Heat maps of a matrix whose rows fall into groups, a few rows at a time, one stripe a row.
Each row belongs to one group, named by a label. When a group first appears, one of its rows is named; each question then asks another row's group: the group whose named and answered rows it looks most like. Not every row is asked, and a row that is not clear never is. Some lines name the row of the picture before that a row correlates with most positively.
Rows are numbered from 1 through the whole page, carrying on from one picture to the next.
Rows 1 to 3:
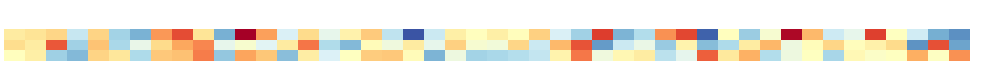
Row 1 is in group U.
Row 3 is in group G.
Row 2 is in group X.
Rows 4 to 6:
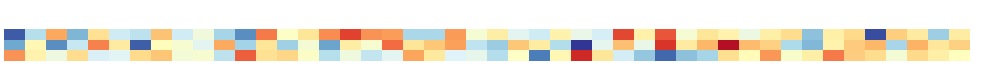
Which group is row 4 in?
G
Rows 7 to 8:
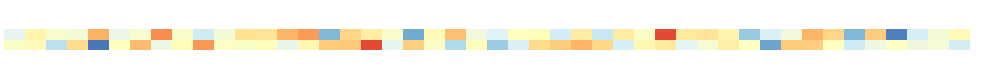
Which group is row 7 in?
U
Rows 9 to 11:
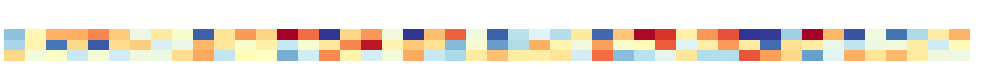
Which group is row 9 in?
U
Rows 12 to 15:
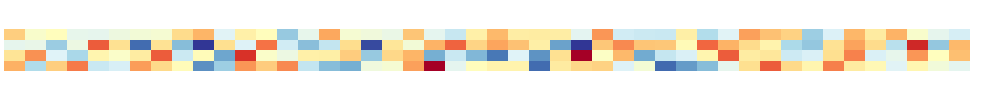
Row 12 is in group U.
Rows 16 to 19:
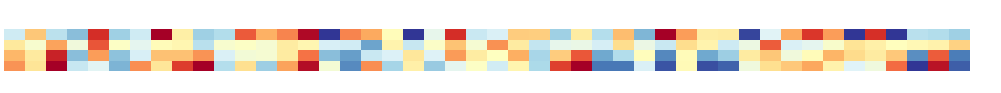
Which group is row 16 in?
U
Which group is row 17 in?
X
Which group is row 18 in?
X
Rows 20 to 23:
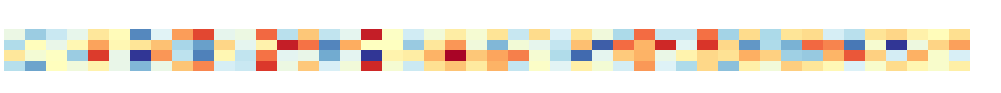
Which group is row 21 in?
U
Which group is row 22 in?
X
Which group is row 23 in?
G
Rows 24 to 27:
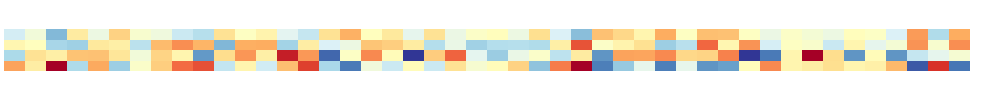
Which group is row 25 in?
G
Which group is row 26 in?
U
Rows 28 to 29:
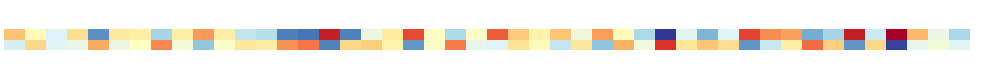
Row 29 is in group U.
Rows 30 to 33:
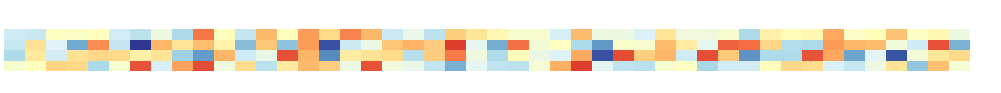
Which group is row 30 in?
G
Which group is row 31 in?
X
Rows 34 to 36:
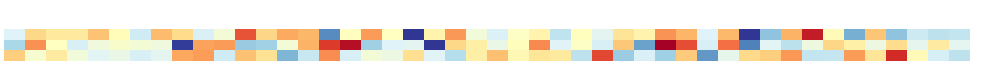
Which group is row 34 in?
U
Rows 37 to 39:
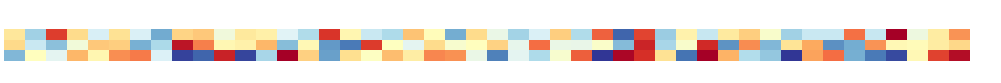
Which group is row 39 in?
U
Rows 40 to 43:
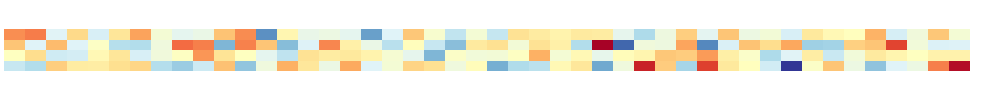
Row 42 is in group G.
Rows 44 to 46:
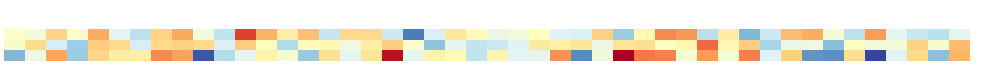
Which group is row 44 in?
U
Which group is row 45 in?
G
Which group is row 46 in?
G
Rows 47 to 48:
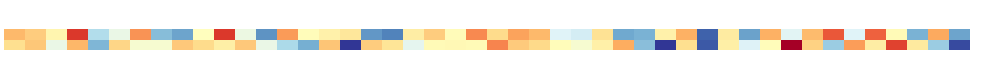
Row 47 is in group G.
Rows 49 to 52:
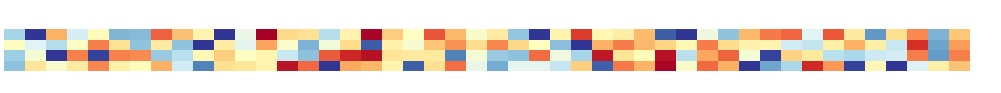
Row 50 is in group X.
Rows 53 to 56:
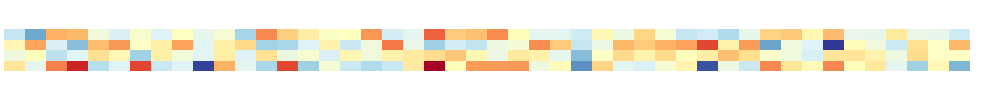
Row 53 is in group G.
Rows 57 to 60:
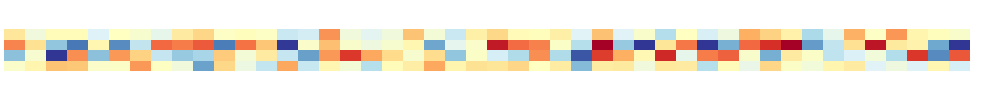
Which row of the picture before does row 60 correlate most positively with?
56
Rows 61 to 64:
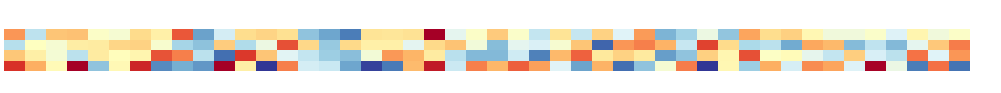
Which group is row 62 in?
U
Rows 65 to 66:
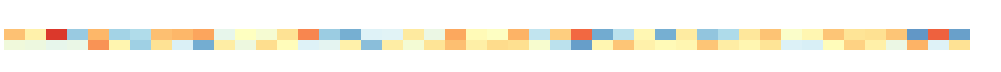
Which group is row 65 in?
X
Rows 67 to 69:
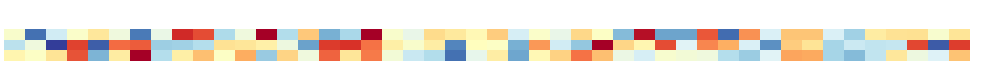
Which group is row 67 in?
G
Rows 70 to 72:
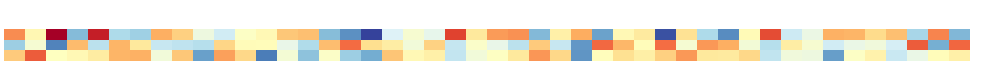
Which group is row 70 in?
X
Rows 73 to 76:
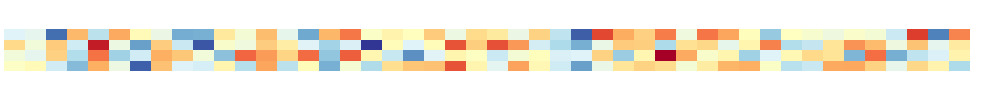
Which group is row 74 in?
X
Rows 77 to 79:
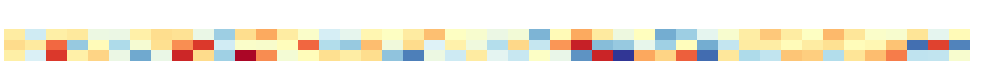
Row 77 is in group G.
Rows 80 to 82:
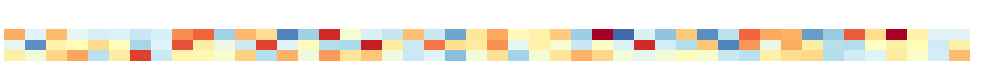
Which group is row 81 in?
G
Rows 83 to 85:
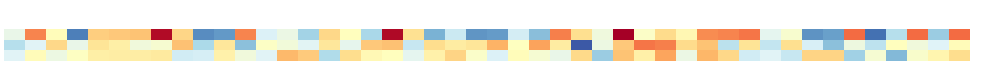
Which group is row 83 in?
G
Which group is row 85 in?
U
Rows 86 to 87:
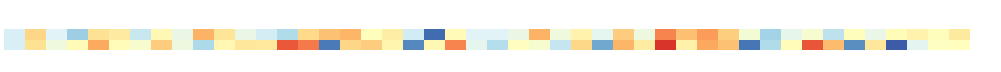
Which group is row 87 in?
U
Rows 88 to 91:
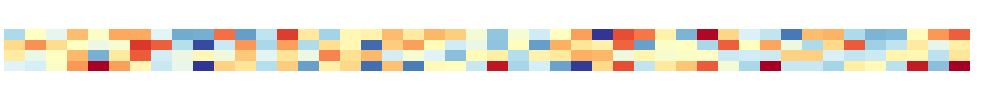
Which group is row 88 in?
U
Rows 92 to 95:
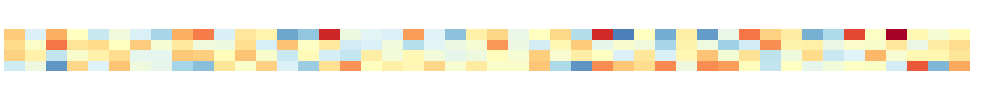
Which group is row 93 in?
X
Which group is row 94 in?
G
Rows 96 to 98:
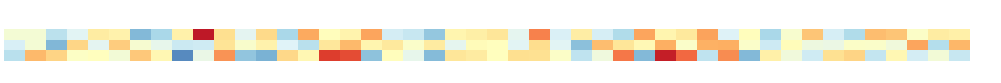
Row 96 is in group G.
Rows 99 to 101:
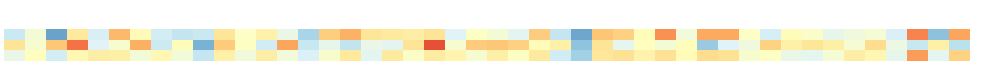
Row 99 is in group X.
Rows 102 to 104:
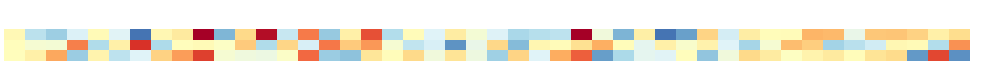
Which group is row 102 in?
G
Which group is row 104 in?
X
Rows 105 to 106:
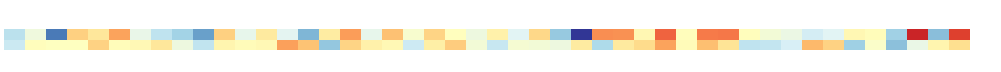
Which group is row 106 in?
U
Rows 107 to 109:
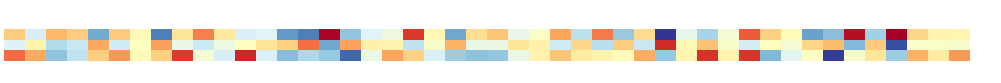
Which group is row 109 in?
G
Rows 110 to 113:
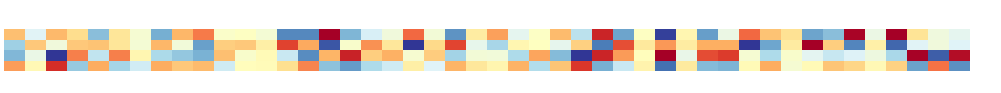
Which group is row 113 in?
X
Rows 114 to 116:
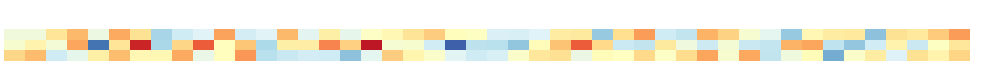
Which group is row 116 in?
G
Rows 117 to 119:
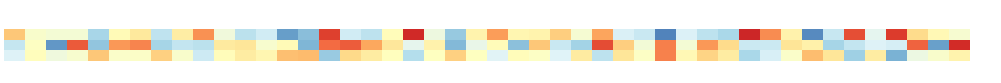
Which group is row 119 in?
U
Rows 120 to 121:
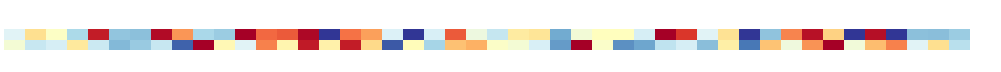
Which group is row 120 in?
U
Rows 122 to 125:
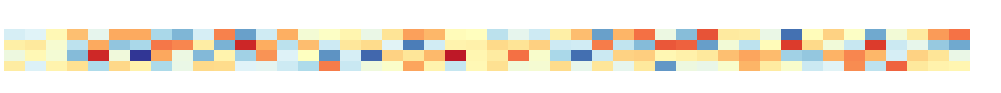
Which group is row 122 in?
U
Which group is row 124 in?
X
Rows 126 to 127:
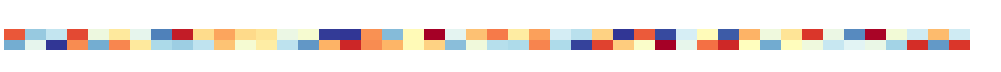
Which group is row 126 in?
G
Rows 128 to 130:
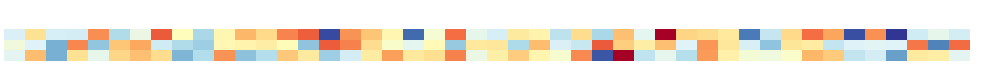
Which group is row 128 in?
U
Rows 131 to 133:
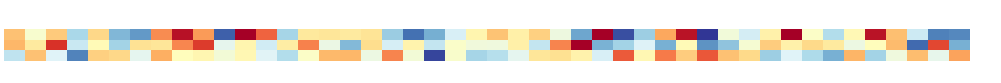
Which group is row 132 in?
X
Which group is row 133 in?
G
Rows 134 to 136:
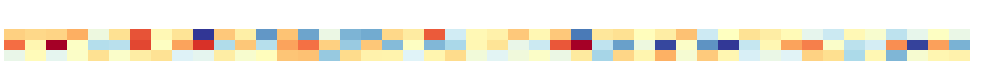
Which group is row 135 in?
X
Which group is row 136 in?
U
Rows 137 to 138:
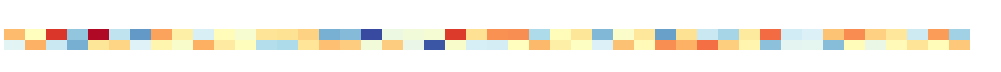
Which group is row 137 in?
X
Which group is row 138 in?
G
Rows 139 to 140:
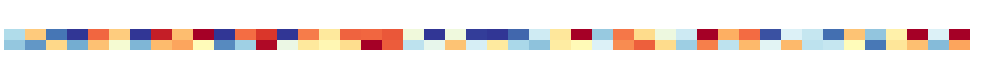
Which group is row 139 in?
G
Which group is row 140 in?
G
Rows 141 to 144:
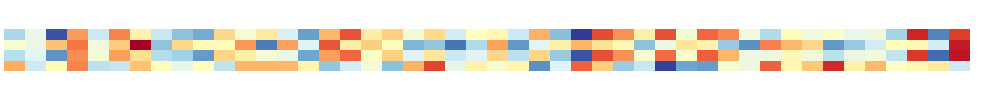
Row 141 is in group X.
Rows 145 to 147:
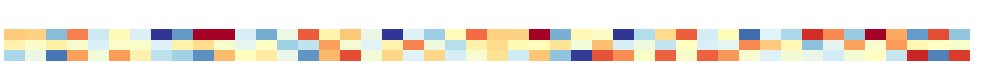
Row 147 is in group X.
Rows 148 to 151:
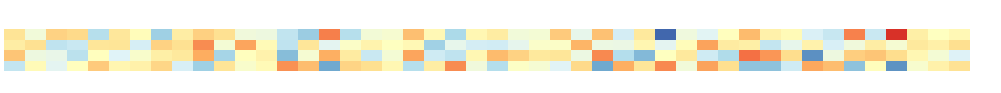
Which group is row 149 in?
G
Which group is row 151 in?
U
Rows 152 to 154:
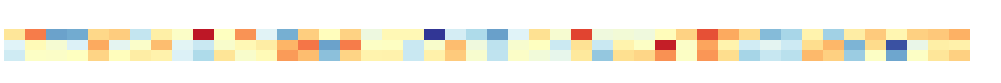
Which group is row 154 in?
U
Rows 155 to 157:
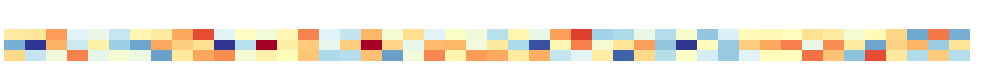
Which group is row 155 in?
X
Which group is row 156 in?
G
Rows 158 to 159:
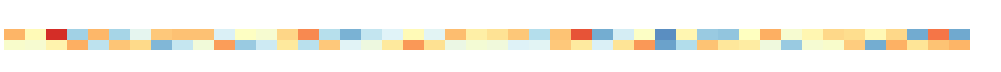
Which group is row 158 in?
X
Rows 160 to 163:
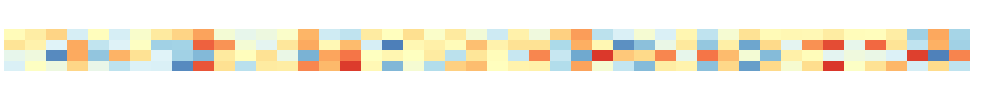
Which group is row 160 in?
X
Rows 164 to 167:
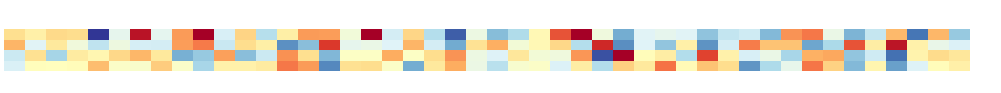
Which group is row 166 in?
U
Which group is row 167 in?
U
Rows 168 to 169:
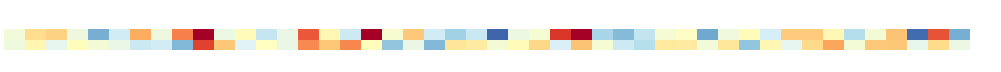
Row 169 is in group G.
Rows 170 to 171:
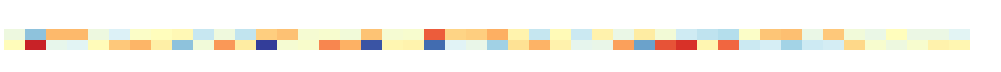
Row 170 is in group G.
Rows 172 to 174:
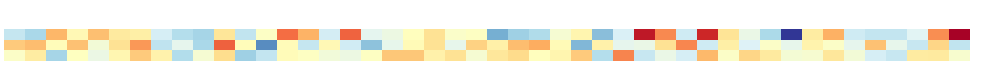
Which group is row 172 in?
U
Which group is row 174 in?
U
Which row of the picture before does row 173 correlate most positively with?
171
